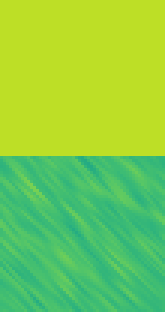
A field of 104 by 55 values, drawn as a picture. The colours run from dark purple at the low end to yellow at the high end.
The table splits into 2 rows of 1 panel. Panel 1,1: very high, flat. Panel 2,1: high, slanting down to the right, faint in contrast.
